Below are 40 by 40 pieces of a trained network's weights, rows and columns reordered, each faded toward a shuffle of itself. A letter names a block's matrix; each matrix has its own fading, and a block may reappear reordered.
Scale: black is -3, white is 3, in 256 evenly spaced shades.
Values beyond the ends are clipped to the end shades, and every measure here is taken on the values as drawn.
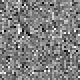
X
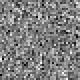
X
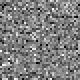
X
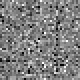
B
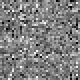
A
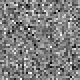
X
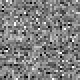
B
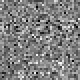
X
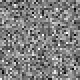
X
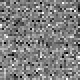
B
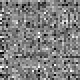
A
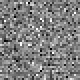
B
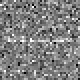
B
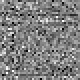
B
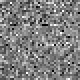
X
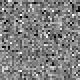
B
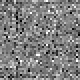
B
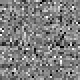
B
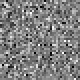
X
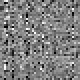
A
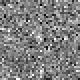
X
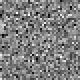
X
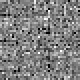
B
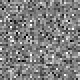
X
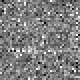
B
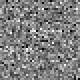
X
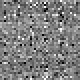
A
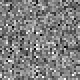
X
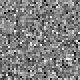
X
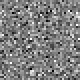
X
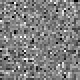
B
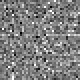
B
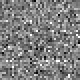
B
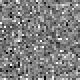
B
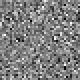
X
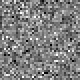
X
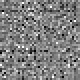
B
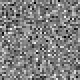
X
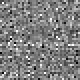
B
